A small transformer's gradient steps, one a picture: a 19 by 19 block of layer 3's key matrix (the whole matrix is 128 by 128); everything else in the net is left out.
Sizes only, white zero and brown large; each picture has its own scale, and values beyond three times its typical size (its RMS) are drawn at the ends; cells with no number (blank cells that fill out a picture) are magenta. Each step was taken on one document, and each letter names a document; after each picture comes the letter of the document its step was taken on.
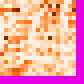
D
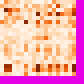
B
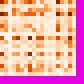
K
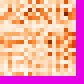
K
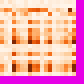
K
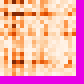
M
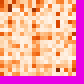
B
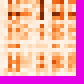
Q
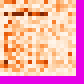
M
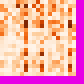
B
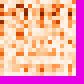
B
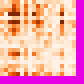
D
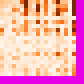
D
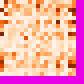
B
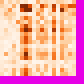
D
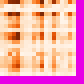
Q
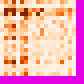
M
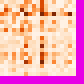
M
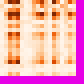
Q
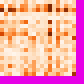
D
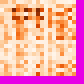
B
